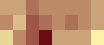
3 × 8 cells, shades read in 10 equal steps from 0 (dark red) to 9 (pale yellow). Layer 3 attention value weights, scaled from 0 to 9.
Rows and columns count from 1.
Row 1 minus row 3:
-2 1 1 5 -1 -1 -1 -3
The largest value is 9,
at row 3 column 8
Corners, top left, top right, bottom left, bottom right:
6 6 8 9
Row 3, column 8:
9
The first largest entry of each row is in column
1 2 8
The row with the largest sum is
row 3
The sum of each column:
19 18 10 9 16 15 16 21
